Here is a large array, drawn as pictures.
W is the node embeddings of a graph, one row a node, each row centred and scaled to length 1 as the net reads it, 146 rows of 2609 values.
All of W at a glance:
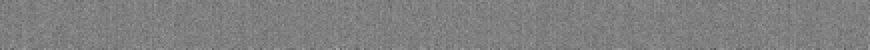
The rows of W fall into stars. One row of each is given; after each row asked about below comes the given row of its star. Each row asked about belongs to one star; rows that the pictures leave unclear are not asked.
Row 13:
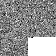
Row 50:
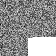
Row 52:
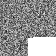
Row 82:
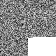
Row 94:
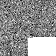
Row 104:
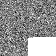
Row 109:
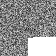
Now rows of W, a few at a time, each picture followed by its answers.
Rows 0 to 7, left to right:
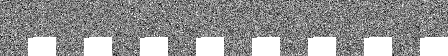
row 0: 52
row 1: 52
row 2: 50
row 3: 82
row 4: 109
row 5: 52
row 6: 52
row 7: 104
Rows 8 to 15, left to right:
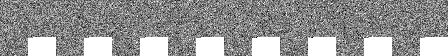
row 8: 104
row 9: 82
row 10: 82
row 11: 52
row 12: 13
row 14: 50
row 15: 104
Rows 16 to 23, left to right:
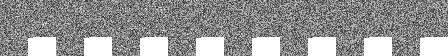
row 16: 52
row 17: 94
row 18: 13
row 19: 52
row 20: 104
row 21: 109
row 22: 52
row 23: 104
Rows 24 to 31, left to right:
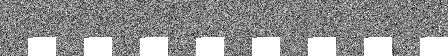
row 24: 104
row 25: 109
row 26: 52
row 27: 52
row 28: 94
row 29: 104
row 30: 109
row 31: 50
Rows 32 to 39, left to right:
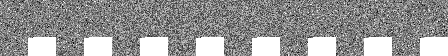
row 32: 82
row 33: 82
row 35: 52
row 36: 82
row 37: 109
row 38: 104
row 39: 109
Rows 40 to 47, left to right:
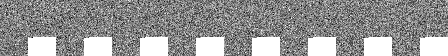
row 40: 13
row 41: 52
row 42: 52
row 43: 109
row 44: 94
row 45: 82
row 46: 109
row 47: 13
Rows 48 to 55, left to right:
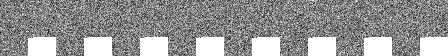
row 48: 82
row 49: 94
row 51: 13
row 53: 104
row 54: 109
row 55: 13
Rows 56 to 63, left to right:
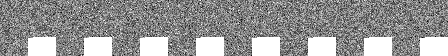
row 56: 50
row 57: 94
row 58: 104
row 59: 104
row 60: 94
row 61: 82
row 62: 52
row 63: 109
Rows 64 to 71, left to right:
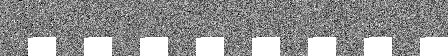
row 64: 94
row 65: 109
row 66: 104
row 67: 50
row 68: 104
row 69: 52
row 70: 52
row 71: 82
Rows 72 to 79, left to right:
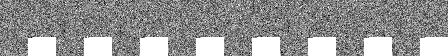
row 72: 109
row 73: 50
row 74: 50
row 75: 104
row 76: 109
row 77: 50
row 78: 52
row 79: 50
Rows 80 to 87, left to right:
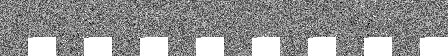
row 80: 104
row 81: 50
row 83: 109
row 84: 82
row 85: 52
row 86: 94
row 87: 109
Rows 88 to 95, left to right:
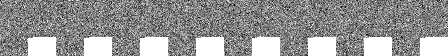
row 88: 104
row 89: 52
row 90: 109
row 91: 94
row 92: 50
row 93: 94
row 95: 52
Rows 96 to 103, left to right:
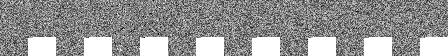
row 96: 94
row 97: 82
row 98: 13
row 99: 50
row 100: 104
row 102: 50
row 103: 82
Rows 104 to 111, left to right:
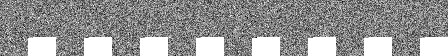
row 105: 109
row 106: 50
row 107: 109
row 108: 13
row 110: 104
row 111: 104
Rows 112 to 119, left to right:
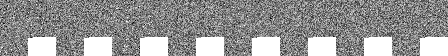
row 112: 109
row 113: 52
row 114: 94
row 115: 50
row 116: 52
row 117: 13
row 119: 52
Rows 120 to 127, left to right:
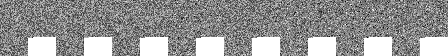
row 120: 13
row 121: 104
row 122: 94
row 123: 52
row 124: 109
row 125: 104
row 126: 109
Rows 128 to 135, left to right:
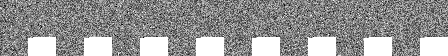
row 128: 52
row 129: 82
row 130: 109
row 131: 50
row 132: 109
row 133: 13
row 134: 104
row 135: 104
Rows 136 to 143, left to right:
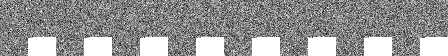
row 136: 13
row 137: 50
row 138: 13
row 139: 82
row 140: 50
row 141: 13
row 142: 94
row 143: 109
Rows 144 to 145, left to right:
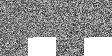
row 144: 82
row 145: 104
